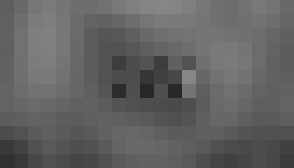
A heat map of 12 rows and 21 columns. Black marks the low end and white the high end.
Odd patch: rougher, in the centre. Roughest part: centre. Slope: up to the top.
